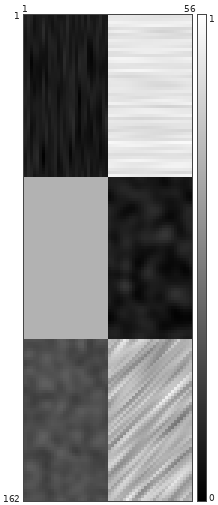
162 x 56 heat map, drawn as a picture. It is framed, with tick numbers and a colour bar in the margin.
It is made of 3 by 2 panels. Panel 1,1: very low, streaked downward, faint in contrast. Panel 1,2: very high, streaked across, faint in contrast. Panel 2,1: high, flat. Panel 2,2: very low, blotchy, faint in contrast. Panel 3,1: low, blotchy, faint in contrast. Panel 3,2: high, slanting up to the right.
